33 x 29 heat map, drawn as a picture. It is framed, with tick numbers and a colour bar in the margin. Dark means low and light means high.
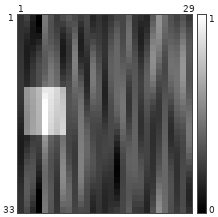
An odd patch, higher than its surroundings, sits in the middle left. The middle left is the ninth with the highest average. There is no overall slope. Most values sit low, with a long tail of high ones. Overall the values sit about 30% of the way up the scale.
